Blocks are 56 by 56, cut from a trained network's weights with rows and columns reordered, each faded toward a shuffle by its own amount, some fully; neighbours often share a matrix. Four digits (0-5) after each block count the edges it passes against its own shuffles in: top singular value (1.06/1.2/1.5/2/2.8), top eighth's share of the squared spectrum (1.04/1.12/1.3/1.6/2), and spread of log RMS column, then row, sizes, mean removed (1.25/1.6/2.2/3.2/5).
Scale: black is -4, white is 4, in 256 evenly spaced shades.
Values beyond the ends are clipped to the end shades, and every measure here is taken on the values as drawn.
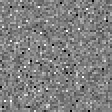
0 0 0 0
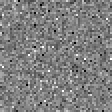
2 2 1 0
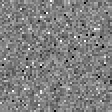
0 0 0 0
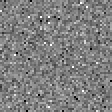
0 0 0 0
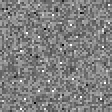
0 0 0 0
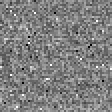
1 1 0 0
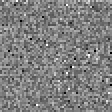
1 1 0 0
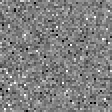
0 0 0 0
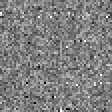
2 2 0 1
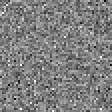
0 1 0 0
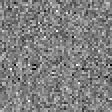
2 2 0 1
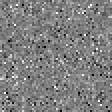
2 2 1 1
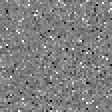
0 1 0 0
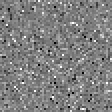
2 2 0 0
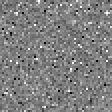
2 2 0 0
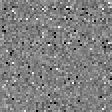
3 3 1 1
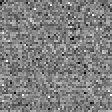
2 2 0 0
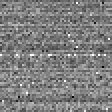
3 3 0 1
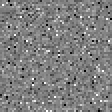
1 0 0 0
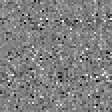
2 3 0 2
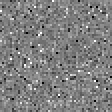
1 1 0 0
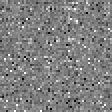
2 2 0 1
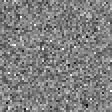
1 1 0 0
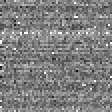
3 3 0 1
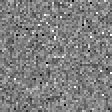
0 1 0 0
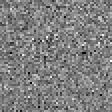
1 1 0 1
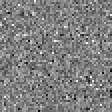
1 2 0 1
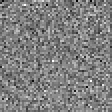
2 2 0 2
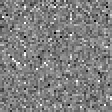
2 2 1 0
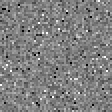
0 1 0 0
